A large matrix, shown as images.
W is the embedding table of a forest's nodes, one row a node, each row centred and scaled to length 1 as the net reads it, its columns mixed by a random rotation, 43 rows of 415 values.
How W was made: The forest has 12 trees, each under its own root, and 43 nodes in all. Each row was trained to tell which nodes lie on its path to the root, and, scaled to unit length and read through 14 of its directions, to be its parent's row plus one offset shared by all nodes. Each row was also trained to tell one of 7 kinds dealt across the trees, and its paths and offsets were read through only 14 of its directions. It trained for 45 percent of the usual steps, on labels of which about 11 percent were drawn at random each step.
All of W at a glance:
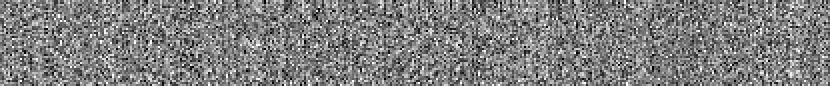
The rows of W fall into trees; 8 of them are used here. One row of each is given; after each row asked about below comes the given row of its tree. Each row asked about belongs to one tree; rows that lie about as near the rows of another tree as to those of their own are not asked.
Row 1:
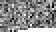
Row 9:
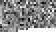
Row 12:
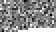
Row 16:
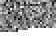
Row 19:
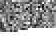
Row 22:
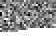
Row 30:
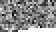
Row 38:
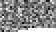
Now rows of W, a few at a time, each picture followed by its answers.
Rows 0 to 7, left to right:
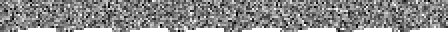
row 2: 38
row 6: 38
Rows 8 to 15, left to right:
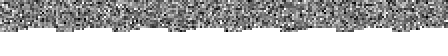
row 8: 9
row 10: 30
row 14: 16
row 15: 12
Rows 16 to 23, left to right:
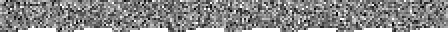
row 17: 30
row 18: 38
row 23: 19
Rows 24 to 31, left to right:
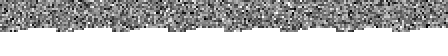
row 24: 1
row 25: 16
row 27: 19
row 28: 9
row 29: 22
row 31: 9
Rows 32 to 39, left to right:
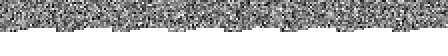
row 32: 1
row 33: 19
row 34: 19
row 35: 12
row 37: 38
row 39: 22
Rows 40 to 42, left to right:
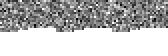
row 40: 16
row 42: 9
